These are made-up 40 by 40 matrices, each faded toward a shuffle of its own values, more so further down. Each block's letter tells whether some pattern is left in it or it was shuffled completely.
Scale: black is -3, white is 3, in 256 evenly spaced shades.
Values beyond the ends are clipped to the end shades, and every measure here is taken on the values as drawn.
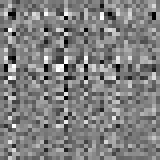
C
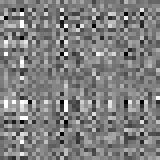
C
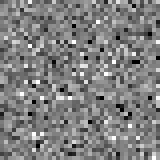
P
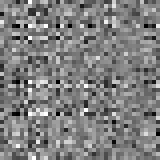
C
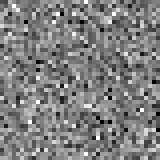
P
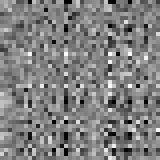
C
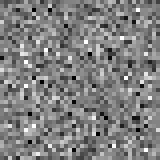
P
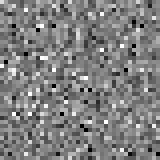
P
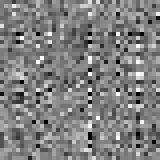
C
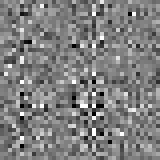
C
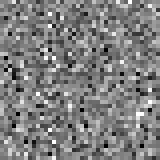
P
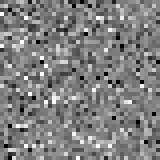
P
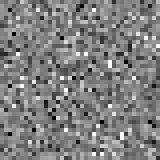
P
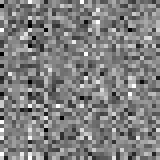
C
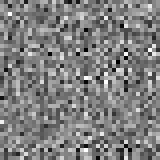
C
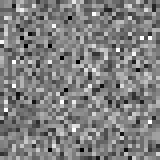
P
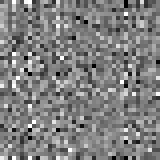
C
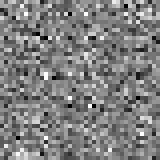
C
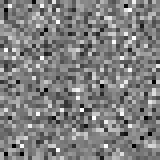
P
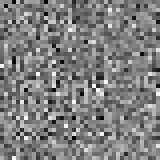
C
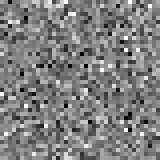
P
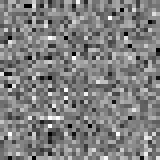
C
